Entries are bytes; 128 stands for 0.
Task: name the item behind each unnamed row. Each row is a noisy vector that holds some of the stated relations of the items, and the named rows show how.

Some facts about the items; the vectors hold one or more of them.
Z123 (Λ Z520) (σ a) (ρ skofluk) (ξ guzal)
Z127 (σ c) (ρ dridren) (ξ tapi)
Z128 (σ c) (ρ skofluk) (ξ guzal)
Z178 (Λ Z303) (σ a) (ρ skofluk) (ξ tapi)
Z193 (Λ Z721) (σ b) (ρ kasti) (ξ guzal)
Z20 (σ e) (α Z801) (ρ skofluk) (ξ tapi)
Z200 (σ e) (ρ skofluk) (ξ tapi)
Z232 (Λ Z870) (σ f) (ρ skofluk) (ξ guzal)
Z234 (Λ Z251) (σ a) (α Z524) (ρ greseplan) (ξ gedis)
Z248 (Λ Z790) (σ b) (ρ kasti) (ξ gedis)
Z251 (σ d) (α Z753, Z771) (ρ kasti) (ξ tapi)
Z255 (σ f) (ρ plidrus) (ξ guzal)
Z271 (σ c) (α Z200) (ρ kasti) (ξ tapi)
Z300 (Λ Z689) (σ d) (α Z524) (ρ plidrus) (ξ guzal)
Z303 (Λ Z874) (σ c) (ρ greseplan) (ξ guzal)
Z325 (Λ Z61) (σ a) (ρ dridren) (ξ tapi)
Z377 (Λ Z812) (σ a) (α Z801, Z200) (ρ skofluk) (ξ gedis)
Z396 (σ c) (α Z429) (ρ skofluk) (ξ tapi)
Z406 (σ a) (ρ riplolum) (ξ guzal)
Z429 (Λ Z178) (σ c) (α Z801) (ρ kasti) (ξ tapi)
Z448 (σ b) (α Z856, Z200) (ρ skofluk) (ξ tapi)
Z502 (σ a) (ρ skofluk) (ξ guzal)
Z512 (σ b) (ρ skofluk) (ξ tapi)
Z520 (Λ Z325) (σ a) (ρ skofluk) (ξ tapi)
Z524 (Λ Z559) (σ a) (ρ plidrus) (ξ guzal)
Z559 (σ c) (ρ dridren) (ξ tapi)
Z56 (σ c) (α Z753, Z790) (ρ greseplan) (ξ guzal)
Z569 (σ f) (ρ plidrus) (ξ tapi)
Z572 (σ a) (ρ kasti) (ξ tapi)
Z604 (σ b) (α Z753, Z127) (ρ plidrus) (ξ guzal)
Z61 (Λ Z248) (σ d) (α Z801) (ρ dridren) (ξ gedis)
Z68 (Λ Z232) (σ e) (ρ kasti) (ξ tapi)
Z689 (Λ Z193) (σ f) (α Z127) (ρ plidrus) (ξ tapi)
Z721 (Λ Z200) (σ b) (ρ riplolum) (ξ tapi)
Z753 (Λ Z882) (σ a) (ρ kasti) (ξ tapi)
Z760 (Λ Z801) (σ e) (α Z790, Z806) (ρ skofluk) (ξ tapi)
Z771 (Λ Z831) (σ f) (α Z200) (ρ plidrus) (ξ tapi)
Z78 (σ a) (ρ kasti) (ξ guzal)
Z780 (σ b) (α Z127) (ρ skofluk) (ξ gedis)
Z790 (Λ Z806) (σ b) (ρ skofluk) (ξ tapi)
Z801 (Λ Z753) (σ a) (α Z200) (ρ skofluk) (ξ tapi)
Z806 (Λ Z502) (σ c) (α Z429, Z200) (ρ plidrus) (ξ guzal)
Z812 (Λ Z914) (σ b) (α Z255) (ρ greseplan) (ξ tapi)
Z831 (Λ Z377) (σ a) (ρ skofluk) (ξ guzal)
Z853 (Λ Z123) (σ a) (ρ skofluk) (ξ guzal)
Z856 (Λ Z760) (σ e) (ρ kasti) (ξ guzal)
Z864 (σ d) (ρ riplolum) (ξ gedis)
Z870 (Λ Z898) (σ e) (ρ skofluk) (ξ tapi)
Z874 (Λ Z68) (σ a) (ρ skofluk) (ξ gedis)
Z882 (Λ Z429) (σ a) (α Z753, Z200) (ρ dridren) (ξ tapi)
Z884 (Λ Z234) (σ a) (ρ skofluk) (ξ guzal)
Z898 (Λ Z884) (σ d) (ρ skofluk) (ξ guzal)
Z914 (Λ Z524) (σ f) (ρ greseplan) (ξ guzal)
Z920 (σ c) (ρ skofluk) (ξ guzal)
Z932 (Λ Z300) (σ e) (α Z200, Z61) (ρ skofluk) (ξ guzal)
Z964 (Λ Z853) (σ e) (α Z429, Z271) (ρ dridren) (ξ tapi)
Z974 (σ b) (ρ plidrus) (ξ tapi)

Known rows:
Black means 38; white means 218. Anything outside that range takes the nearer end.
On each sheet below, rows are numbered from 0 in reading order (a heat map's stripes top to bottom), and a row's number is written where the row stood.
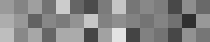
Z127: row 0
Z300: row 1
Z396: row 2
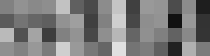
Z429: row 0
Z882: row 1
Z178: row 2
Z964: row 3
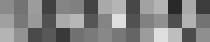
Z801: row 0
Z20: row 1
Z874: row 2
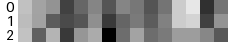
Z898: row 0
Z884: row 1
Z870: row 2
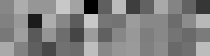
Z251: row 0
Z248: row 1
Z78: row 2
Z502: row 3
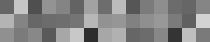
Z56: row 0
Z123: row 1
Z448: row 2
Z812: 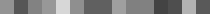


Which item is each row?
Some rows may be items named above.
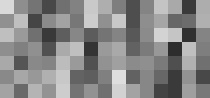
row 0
Z864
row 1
Z806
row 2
Z232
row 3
Z448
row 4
Z974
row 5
Z271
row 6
Z325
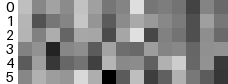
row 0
Z689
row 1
Z974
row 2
Z396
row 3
Z193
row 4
Z856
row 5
Z251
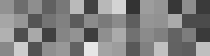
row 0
Z760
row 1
Z303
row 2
Z178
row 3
Z61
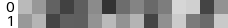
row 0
Z884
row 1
Z377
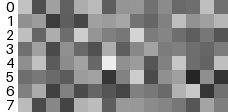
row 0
Z512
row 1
Z780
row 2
Z569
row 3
Z78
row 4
Z61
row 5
Z882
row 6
Z234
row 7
Z721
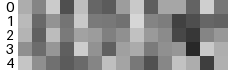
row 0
Z200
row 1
Z559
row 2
Z520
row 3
Z790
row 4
Z864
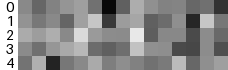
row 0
Z68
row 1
Z448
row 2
Z771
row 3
Z572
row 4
Z604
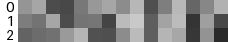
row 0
Z932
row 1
Z801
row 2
Z753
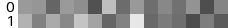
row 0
Z914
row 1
Z689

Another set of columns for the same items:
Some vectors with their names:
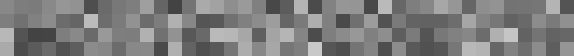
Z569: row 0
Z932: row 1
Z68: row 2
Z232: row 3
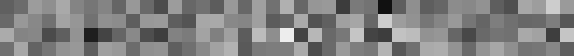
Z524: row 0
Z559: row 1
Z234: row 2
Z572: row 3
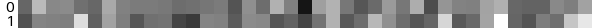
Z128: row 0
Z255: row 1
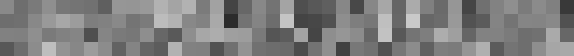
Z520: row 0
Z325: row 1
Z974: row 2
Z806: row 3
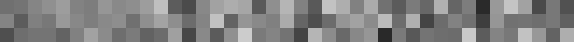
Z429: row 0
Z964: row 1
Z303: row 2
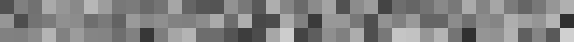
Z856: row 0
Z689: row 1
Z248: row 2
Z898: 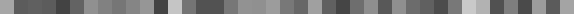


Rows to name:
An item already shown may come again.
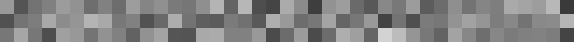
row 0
Z689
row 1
Z193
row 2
Z127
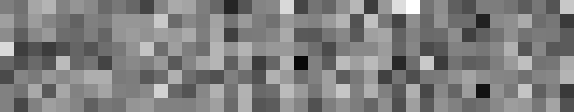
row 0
Z61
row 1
Z801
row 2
Z790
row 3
Z870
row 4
Z812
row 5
Z193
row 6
Z882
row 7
Z771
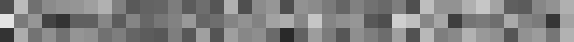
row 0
Z78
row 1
Z874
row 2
Z56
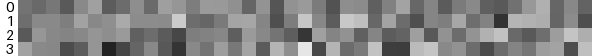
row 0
Z721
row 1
Z753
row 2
Z604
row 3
Z234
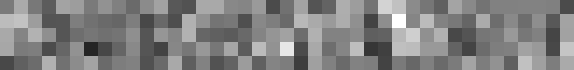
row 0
Z127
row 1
Z780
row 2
Z377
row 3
Z234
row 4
Z914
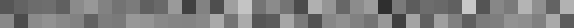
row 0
Z303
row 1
Z771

